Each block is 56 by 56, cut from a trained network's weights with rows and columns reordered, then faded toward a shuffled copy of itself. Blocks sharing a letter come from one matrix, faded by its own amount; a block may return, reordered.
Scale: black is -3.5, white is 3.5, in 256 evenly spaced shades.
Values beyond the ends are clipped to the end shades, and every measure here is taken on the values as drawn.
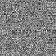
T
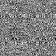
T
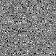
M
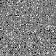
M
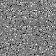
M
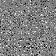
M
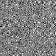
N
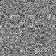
T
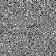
M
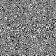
N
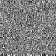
T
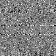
N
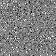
M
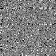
N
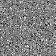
N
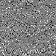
M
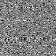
N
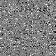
M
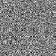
T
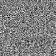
T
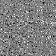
M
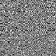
T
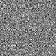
T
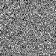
T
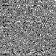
N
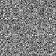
T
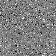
M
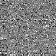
N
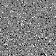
M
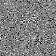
M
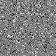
M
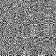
T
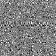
N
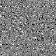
N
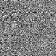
T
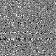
N
